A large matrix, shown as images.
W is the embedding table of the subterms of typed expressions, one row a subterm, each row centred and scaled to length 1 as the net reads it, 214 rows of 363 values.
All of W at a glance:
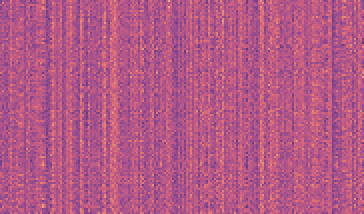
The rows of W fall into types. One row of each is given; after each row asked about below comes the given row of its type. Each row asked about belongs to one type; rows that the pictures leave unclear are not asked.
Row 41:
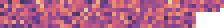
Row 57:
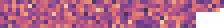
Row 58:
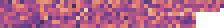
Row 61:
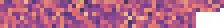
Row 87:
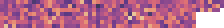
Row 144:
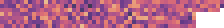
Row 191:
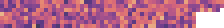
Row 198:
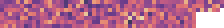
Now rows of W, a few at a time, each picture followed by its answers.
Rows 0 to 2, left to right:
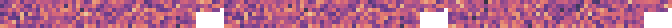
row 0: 58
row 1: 58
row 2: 58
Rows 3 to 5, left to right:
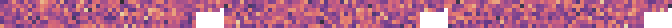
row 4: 191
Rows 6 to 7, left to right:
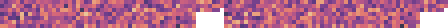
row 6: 58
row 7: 87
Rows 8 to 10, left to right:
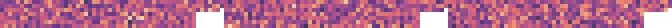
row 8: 198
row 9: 58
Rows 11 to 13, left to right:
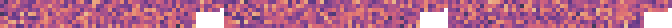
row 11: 87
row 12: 198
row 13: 57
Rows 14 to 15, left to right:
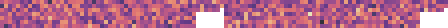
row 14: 191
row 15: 87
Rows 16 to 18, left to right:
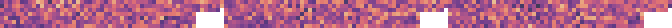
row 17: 58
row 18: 144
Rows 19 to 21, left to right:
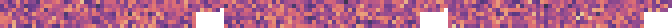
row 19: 191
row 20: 144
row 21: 87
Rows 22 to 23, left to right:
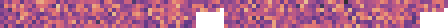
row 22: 57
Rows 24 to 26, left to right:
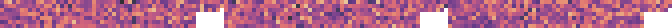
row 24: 87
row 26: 58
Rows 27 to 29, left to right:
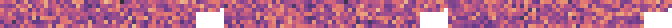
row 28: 144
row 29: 58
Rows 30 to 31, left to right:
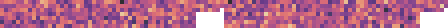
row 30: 61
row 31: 144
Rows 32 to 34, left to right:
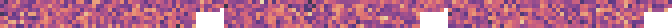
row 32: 87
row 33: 144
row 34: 87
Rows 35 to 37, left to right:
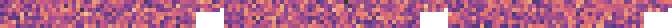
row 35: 58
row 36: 57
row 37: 191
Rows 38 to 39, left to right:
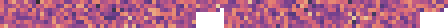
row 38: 61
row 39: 61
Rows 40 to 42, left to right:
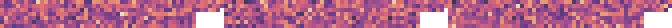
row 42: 61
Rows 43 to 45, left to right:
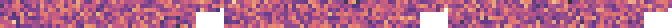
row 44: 57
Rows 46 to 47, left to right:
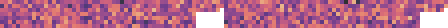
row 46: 144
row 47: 57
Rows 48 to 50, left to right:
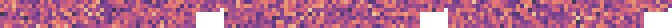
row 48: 41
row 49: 58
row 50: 61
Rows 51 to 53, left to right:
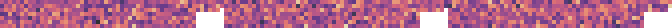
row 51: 198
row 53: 191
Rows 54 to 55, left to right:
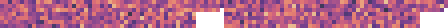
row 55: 58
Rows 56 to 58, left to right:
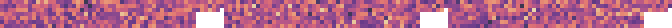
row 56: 61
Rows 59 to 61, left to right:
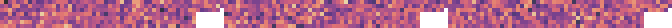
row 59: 144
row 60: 41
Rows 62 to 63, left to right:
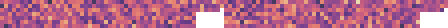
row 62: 191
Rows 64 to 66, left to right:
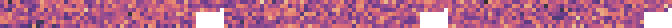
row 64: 191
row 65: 58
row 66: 61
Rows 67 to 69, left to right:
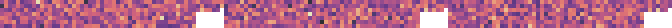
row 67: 191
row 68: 198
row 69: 87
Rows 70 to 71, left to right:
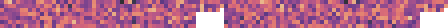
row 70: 87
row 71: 57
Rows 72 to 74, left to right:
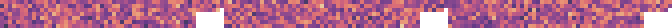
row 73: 41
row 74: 58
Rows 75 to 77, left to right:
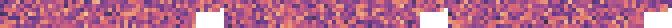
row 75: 198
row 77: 198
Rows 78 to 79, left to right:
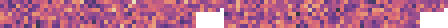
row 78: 191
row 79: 57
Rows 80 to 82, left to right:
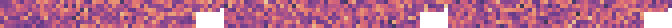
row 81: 191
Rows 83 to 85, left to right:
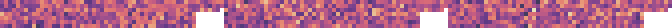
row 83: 191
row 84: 58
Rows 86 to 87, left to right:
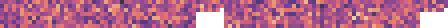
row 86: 57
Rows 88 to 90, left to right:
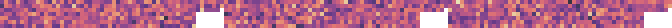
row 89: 41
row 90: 58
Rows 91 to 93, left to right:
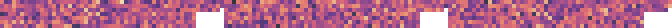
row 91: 41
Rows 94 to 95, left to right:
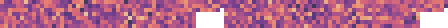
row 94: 61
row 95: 144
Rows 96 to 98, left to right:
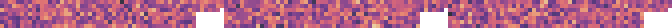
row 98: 41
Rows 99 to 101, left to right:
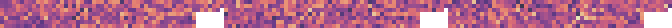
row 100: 58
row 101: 144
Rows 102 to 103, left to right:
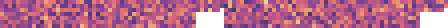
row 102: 87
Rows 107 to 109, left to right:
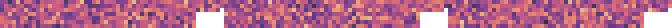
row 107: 198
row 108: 144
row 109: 191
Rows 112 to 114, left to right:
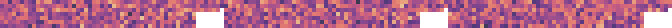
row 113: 41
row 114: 191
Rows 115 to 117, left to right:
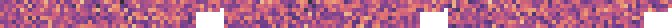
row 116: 61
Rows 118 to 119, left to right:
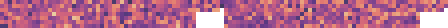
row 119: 58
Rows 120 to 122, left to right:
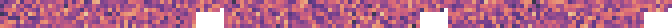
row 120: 198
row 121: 61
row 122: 61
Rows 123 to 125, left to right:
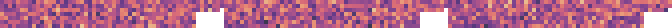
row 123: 87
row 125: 58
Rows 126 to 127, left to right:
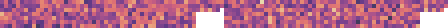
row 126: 191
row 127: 87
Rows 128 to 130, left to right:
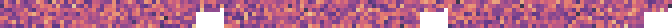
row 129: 58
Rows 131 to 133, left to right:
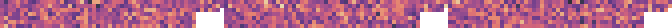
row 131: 87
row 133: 87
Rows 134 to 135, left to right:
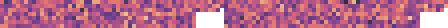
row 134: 61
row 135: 57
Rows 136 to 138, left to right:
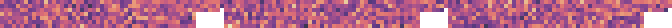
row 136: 144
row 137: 58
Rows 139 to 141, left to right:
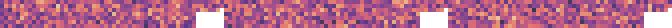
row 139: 57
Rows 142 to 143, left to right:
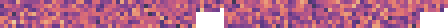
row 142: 87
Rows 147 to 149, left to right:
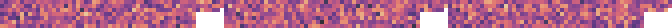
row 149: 57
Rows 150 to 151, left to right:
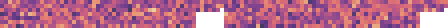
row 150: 87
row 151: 191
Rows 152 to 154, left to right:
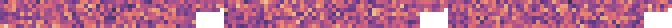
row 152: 57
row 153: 58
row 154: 57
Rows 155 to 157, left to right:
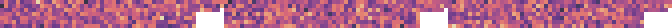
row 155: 191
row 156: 144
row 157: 57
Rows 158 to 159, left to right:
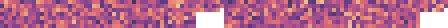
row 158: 41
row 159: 198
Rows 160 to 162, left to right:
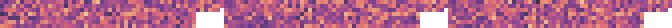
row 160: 198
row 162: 87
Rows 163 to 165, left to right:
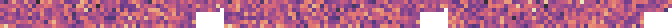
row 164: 57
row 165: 191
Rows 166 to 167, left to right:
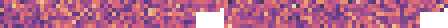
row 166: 58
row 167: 61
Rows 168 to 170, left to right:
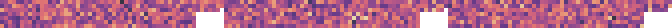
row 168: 58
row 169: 198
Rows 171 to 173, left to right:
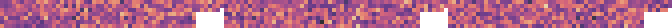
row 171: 58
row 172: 198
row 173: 41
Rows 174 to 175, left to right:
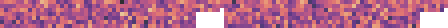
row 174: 61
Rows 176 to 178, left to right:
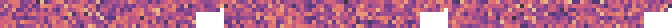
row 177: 144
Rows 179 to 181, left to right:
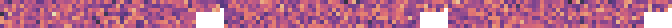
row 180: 57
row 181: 87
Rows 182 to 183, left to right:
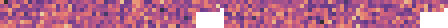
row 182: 144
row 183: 198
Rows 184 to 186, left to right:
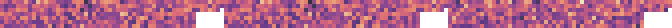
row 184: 61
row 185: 61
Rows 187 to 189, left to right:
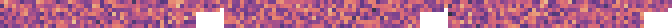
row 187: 41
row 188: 191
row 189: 41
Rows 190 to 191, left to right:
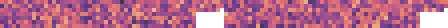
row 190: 144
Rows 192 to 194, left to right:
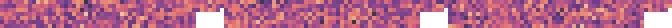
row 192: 61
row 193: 198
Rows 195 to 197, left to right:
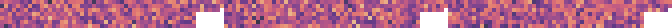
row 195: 191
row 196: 57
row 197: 191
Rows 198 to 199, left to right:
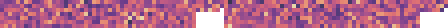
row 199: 61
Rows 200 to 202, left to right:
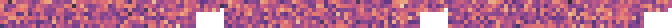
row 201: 41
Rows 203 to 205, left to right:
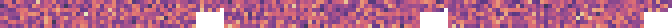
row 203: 87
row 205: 87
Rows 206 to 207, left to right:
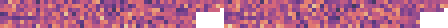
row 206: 198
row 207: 57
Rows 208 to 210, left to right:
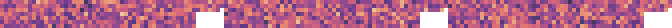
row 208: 61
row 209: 87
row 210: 144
